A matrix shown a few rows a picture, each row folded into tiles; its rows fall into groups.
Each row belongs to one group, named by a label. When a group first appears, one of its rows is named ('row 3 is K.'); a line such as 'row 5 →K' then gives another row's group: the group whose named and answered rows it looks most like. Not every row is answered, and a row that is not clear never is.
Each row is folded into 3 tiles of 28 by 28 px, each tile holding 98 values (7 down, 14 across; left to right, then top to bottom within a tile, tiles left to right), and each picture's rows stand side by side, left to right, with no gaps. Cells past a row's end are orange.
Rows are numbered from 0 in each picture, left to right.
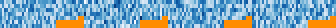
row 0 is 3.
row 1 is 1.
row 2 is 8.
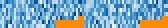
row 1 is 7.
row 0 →1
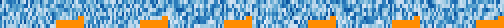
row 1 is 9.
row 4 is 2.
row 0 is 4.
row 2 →2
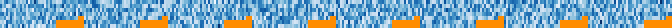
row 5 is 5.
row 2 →7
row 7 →4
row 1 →8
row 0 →1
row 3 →2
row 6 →4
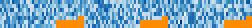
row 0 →9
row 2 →4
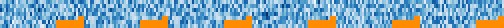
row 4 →7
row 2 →5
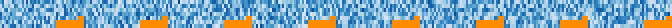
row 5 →8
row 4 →5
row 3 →9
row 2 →3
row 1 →4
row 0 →3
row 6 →5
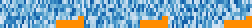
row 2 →9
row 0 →9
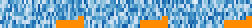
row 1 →3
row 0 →7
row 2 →4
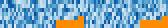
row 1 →4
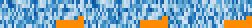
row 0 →8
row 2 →4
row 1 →8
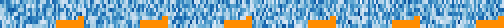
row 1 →5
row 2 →9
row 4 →7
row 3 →3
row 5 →7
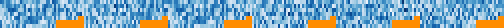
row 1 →7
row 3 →7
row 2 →2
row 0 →2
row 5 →3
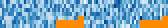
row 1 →1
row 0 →5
